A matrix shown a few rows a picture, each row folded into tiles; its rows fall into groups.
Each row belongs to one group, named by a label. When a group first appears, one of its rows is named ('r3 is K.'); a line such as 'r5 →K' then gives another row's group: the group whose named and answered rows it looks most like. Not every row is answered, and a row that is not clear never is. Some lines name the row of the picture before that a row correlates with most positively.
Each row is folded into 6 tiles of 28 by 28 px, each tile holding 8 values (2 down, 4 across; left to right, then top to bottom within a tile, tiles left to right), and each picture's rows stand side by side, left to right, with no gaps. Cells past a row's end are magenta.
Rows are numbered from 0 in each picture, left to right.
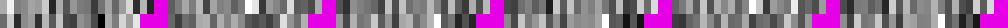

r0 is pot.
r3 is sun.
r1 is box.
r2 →sun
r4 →box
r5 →sun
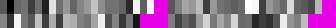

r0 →sun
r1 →box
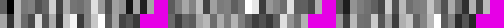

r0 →sun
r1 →box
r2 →sun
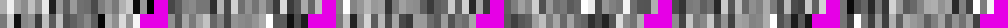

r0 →pot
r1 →sun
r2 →pot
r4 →sun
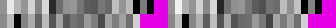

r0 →pot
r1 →pot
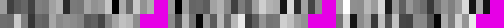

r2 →pot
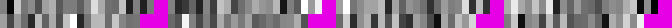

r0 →sun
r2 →pot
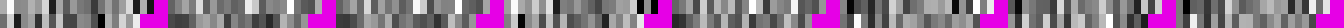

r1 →box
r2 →box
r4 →box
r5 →sun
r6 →sun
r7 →sun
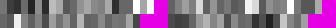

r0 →sun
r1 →box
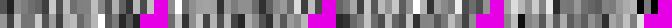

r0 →sun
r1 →pot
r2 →box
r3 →pot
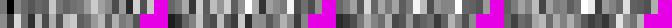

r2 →box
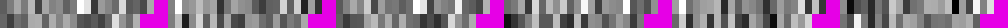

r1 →pot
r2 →box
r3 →box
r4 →pot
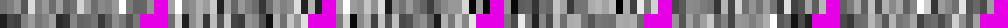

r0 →box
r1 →pot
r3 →sun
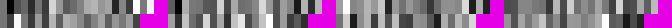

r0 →sun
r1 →sun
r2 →pot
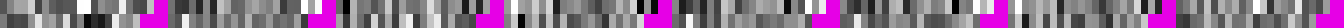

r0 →box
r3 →pot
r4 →sun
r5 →sun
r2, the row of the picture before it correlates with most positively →1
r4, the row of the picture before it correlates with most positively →0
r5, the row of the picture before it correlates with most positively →0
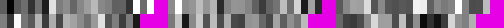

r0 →sun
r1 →pot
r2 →box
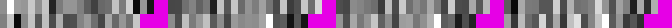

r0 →pot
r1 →sun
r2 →sun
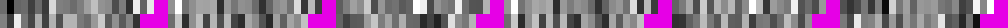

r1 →pot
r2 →box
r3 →pot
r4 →box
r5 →sun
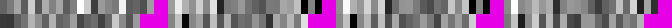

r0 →box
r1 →pot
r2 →pot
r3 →pot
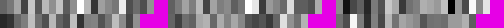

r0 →box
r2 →sun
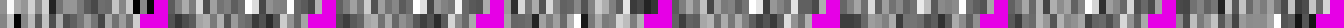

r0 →pot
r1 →box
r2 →box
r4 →box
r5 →box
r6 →box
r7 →sun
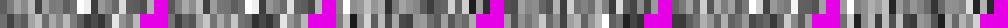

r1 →box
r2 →pot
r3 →sun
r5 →pot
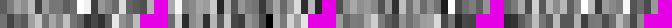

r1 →pot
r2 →sun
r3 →box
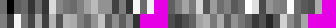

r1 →box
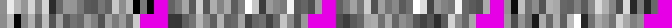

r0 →pot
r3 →sun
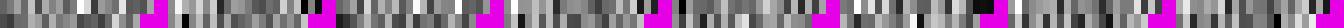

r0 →box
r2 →box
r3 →pot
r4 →sun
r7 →pot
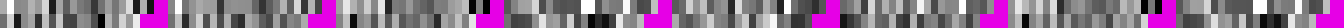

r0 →pot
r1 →pot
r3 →box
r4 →sun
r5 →box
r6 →pot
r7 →box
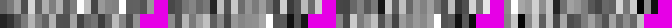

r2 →sun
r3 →pot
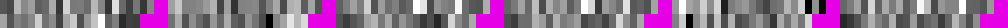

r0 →sun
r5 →box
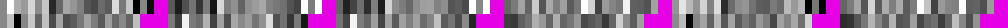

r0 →pot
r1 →sun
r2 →sun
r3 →box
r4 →pot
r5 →box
